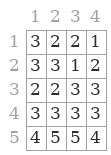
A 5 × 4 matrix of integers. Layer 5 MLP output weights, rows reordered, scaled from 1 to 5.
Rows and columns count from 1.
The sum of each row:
8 9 10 12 18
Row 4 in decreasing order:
3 3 3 3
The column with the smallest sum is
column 4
